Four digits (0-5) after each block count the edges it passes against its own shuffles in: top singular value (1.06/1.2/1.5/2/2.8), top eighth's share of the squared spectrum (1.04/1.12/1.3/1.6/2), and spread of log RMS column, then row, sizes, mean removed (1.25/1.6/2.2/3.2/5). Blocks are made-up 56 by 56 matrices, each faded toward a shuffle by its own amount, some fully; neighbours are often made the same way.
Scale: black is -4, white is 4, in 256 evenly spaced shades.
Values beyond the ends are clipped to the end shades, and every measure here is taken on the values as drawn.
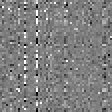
4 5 3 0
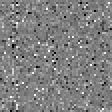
3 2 1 0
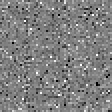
2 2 1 0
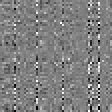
4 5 3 2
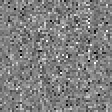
1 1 2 0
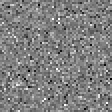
0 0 0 0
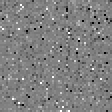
0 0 0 0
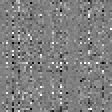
3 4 3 2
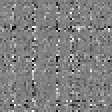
2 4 3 3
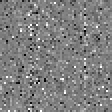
1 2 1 1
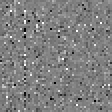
2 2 1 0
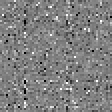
2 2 2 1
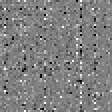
2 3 2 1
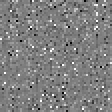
2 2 1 1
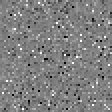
0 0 0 0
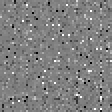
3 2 1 0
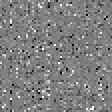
3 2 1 1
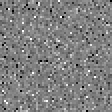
2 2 0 0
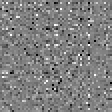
4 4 2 2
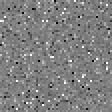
0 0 0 0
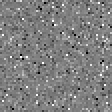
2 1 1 0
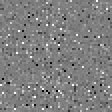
1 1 0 1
